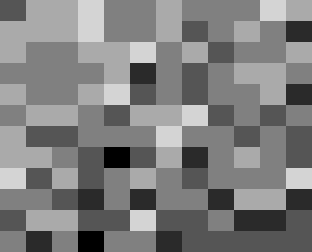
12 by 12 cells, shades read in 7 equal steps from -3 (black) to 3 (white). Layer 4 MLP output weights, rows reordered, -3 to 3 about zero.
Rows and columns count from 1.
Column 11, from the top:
2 0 0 1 1 -1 0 0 0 1 -2 -1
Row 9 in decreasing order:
2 2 1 1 0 0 0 0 0 -1 -1 -1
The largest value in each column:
2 1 1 2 2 2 2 2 0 1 2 2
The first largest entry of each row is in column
4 4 6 5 5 8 7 1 1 10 6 1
